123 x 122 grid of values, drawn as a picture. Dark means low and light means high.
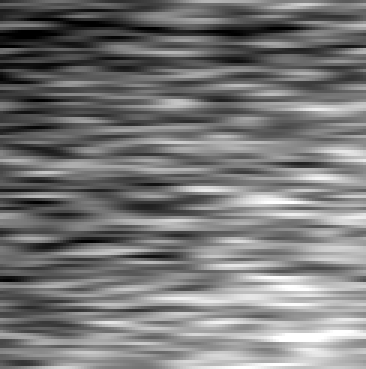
Grain: streaks across. Slope: up to the bottom right. Histogram: bell-shaped. Ninth with the lowest average: top left.
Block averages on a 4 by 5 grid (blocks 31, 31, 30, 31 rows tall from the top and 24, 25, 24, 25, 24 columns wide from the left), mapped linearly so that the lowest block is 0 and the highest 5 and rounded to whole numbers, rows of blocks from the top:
01212 | 12223 | 12244 | 23455
